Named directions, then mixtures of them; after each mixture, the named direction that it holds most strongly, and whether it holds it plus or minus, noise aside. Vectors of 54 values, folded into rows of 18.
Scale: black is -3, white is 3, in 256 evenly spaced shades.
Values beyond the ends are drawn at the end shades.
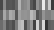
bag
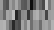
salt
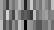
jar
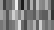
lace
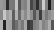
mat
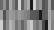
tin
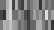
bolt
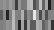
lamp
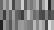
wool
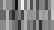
lace, minus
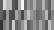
wool, plus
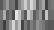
salt, minus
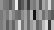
lamp, minus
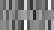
jar, minus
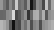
salt, plus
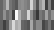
salt, minus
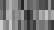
bolt, plus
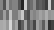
wool, minus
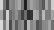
jar, plus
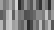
bolt, plus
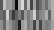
lace, minus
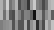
bag, minus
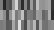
lace, plus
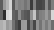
bolt, plus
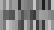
bag, minus
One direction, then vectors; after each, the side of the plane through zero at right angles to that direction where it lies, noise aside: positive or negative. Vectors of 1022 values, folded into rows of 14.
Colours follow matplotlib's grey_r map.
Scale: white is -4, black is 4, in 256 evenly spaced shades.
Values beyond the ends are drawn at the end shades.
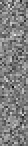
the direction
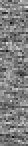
negative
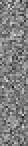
positive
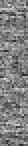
positive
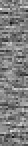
negative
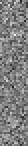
positive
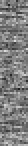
negative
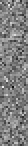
positive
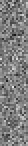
negative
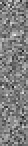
positive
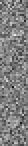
positive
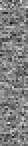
negative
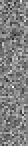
negative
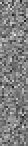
positive
